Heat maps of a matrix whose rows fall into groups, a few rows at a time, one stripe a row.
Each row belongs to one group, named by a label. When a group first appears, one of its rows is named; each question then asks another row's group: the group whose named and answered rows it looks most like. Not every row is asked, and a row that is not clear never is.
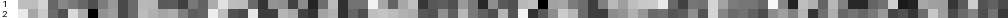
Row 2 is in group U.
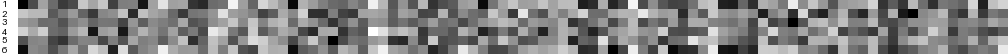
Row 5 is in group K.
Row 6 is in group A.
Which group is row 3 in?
K
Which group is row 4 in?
U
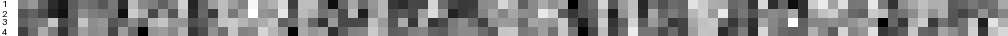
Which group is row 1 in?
K
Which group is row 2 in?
K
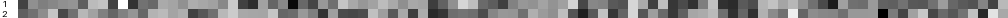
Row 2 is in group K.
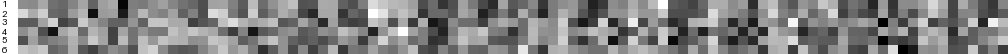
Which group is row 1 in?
U
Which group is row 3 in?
K
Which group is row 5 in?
A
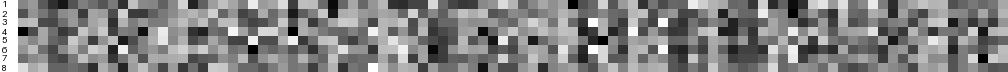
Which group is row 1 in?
K
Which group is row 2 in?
A
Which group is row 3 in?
A
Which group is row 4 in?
K
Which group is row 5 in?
U
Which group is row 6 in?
A
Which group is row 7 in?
K
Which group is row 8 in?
U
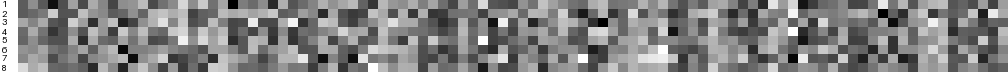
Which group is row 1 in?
A
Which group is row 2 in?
K
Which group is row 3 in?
U
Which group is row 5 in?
A
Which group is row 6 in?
U
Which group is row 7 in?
U
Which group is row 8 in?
U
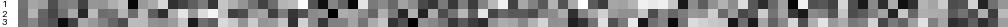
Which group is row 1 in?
U
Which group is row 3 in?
K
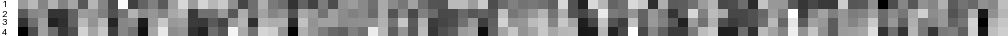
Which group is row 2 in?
K
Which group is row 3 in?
K
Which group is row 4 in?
K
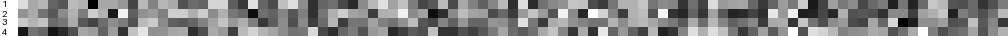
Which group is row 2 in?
A
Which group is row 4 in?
K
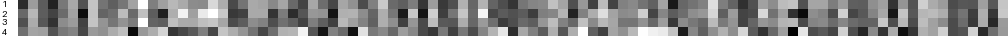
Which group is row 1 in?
A
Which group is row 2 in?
A
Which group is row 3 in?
A
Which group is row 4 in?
U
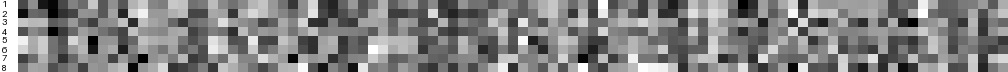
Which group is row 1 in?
K
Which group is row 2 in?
K
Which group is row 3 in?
U
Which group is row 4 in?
K
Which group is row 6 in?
U
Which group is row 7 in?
K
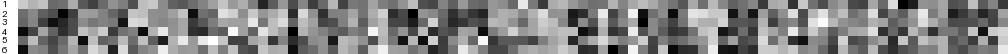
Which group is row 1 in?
U
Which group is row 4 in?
K
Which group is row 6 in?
A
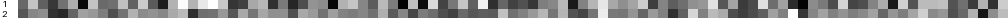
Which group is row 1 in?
A
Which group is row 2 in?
K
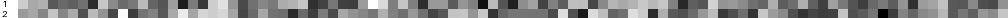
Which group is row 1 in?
U
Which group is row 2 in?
A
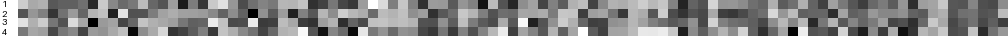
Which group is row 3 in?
U
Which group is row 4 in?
U
